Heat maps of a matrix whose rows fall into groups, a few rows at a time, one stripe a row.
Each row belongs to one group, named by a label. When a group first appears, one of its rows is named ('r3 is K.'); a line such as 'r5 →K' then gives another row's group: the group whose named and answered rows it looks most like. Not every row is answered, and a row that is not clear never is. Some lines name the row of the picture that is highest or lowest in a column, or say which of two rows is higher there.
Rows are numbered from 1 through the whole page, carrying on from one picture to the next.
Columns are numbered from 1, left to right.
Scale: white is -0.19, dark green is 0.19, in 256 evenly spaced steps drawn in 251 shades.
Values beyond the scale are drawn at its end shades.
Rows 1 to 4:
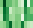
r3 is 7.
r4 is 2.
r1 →7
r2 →7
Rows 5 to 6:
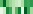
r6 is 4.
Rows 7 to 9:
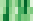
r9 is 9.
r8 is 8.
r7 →4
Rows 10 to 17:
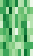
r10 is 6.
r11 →2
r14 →2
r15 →4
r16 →7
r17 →4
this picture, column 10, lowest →13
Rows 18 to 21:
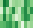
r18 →7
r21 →6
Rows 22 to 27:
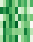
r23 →6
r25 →6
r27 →6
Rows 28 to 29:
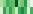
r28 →6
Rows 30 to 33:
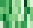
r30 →4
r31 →4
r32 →7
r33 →9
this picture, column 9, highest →30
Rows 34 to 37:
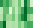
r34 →4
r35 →8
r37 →7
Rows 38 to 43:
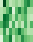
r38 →7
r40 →9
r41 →7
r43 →2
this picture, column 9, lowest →42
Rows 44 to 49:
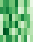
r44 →6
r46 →2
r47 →6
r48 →9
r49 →6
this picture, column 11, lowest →44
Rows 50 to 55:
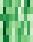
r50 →4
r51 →7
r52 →6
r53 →9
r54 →9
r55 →9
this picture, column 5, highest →52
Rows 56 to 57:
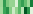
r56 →8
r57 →4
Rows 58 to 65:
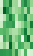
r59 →9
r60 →2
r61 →8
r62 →8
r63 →4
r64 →2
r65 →6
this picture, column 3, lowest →64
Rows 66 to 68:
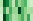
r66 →9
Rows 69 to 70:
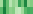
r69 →8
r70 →7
